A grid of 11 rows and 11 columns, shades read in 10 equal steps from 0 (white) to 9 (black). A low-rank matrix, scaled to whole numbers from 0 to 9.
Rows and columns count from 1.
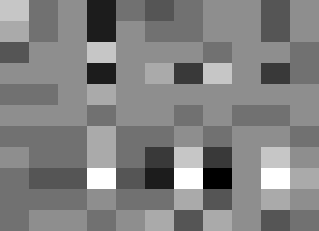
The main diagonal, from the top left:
2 5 4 8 4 4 4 7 4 3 5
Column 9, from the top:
4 4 4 4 4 5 4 4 4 4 4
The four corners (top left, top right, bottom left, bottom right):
2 4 5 5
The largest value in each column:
6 6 6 8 6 8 7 9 5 7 5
